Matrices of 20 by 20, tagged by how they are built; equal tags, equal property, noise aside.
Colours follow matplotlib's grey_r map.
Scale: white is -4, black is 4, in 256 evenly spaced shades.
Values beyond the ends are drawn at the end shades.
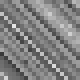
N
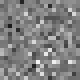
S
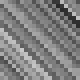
N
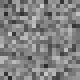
S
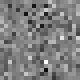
S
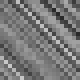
N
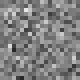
S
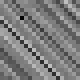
N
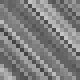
N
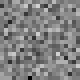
S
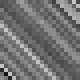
N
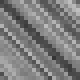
N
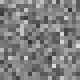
S
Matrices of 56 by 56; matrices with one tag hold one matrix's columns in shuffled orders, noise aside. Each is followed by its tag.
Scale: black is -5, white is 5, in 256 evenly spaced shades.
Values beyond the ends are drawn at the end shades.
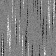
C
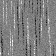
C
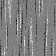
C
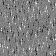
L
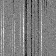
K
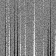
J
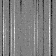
K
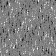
L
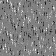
L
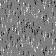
L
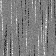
C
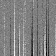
J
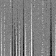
J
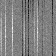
K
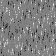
L
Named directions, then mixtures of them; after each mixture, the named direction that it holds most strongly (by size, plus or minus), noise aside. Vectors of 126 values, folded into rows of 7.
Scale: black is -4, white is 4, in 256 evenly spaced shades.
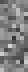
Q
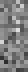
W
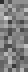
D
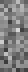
W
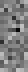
W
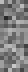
D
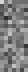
D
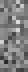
W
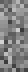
W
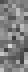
Q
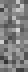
W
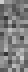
D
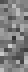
Q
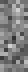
Q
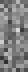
W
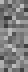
D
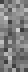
D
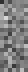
D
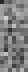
D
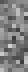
Q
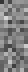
D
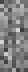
W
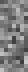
Q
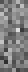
W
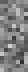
Q
